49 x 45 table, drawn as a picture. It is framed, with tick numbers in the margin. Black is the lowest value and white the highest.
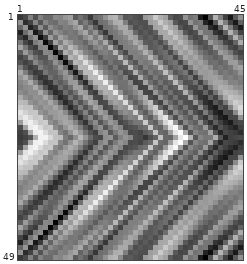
The histogram is bell-shaped. The top and bottom halves mirror each other. There is no overall slope. The ninth with the lowest average is the middle right. The ninth with the highest average is the middle left.
